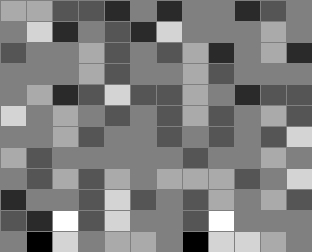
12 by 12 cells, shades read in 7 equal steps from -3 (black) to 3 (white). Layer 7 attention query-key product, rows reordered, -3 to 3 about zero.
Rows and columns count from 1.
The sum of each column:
0 -3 3 -4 2 -3 -3 -1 2 -3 3 -1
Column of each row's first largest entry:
1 2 4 4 5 1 12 1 12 5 3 3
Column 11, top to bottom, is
-1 1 1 0 -1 1 -1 1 0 1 0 1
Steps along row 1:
same down same down up down up same down up up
